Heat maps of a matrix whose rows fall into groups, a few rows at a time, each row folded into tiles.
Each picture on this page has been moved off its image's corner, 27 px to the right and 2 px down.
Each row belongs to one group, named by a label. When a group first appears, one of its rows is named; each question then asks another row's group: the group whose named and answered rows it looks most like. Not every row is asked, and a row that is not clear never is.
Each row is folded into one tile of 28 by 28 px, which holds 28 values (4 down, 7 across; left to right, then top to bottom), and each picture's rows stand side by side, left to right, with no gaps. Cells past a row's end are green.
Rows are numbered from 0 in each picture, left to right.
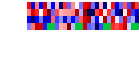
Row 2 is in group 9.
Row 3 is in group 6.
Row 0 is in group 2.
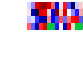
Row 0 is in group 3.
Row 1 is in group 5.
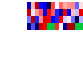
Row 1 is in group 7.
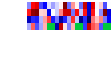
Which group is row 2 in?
2
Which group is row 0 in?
5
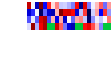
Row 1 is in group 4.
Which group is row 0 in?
6
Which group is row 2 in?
2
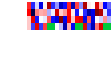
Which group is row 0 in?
9
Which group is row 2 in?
3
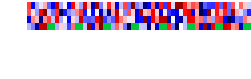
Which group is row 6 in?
9
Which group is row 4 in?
4
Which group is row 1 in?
9
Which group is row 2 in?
6
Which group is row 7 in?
2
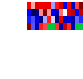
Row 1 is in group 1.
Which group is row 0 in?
3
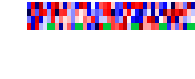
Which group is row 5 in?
4
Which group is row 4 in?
7
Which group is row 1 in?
1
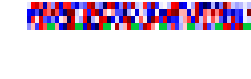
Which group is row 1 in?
3
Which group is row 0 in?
7
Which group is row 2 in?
5
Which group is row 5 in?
5
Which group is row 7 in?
7
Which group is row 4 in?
6
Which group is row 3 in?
6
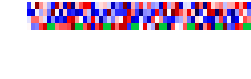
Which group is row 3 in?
6
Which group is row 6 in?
1
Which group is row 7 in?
3
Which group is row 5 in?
5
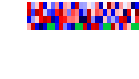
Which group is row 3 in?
7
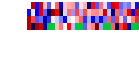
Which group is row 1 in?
2
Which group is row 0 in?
1
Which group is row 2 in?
2
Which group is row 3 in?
1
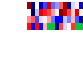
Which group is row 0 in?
9
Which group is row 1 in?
5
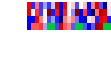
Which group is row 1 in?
2
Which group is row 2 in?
3
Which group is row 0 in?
2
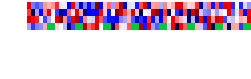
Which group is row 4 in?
1
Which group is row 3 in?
5
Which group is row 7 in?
1
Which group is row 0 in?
9
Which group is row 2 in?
6
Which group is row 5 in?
7
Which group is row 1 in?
9
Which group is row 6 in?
4
